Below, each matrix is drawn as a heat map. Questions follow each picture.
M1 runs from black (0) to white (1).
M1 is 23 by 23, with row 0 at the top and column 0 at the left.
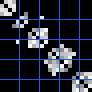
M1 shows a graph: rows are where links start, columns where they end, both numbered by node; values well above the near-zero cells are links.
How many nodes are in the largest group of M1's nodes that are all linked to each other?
6
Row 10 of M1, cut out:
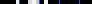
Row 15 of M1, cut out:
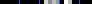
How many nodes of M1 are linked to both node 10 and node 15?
1
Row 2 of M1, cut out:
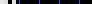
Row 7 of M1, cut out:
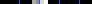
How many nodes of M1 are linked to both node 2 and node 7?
0
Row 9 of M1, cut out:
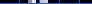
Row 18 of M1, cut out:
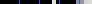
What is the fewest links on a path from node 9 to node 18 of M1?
4
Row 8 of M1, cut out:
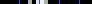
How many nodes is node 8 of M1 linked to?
4
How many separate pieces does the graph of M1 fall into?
1
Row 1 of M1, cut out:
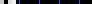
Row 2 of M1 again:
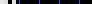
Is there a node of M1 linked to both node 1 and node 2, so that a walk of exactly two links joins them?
yes
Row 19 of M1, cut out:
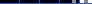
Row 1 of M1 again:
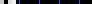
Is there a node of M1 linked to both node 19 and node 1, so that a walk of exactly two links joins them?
no
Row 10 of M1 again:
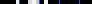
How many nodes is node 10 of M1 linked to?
5
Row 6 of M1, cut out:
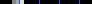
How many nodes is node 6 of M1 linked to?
3
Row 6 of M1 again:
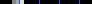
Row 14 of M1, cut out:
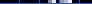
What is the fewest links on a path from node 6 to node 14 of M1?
5
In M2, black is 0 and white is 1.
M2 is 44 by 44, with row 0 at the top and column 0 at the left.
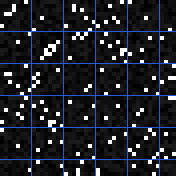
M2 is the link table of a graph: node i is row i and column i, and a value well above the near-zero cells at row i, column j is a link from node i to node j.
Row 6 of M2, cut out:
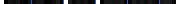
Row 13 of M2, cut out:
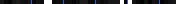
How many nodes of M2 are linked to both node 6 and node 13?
0
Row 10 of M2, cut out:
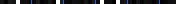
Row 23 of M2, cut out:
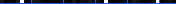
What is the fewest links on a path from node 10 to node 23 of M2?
3
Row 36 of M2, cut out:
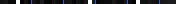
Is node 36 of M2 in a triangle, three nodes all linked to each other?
no
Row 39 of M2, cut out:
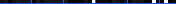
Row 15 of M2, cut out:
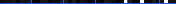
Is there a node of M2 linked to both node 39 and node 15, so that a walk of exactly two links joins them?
yes
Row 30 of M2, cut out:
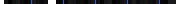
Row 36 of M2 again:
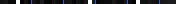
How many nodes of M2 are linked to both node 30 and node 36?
0
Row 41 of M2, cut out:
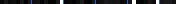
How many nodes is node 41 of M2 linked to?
3
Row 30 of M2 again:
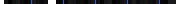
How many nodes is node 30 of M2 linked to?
3
